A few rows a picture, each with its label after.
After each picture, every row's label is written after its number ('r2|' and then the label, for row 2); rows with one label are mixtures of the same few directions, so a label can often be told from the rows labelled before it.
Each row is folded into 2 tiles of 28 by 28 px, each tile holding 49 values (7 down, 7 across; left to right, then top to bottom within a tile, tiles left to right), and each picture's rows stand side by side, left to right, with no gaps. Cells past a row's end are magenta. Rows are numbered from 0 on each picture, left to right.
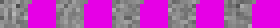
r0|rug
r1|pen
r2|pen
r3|pen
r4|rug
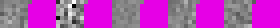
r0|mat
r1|rug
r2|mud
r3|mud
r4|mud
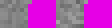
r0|pen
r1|mud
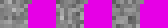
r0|pen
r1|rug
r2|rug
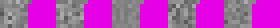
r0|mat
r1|rug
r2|rug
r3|pen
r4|mud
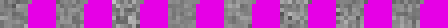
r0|rug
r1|rug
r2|rug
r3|rug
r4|rug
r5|mat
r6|mat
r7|mat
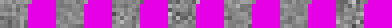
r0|mat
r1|mud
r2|mat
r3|mat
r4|rug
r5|rug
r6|mud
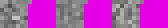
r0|pen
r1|rug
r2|pen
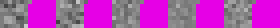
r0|rug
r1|mud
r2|rug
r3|pen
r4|pen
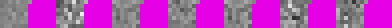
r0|mud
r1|mud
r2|rug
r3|pen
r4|rug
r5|pen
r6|mat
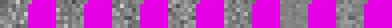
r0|mud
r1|mat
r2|pen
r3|pen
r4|mud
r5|rug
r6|pen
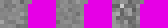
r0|mud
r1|mud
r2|pen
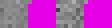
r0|mat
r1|mat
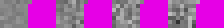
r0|rug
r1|mud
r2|pen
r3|mat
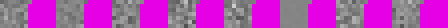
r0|rug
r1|mud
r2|rug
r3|mud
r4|pen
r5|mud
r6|rug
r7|mat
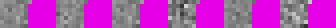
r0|mud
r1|mat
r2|mud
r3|rug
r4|mud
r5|mud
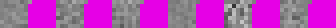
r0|mud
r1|rug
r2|mat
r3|mud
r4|pen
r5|pen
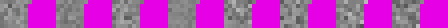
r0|pen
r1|pen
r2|pen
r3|mat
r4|pen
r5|rug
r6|mud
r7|rug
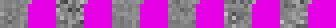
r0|mat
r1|pen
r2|mat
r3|pen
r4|mat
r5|mud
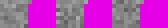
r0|rug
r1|mat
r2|pen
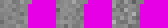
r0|mud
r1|mat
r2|mud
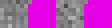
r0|mat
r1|pen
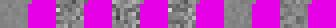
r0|pen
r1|mat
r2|rug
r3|mat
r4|mud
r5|rug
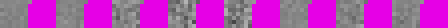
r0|mat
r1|mat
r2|rug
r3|mud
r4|mat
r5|pen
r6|mud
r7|mat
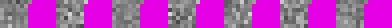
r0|mat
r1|mud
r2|pen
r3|mat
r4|mud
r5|rug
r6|mat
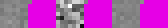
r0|mat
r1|rug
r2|mat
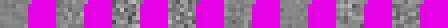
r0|rug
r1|mud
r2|mud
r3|mud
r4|mat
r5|mat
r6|rug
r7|rug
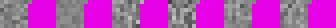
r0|pen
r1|rug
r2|mud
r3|rug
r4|rug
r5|pen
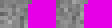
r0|mat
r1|mud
